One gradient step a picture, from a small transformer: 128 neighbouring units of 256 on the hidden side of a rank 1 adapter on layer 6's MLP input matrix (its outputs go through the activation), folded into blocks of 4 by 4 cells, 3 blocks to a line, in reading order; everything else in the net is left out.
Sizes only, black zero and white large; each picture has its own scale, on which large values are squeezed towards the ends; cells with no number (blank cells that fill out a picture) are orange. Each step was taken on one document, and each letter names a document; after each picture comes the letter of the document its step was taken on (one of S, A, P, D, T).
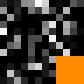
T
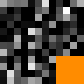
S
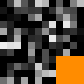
T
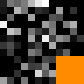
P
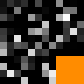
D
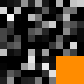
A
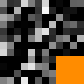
A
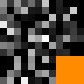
P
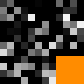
D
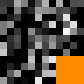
T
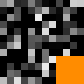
T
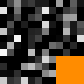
A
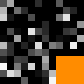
D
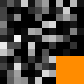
S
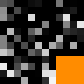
D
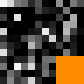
S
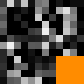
S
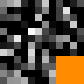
S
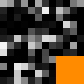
S
